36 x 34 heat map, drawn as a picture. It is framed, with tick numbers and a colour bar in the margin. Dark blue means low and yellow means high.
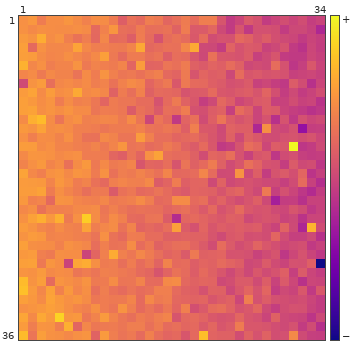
Grain: fine. Slope: up to the left. Average level on the scale: 60%. Odd rows or columns: none.
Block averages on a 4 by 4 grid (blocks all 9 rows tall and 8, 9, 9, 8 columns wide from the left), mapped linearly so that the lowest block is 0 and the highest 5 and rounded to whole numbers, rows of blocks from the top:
5 3 2 0
5 3 2 0
5 3 2 0
5 3 2 0
